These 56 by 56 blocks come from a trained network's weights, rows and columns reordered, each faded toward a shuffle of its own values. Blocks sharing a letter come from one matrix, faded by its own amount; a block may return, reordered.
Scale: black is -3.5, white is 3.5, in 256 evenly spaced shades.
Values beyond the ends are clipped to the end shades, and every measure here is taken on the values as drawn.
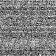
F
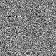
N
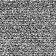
F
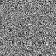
N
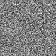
N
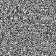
N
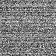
F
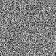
N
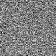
N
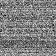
F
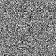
N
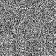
N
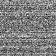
F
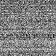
F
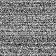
F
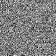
N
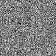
N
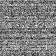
F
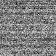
F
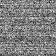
F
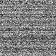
F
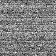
F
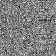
N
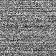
F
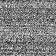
F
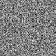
N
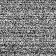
F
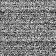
F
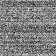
F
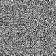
N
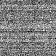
F
